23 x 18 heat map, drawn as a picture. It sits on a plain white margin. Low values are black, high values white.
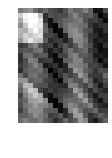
The top left is the roughest part. The top left is the ninth with the highest average. Stripes running up and down repeat 2 times from left to right. An odd patch, higher than its surroundings, sits in the top left.
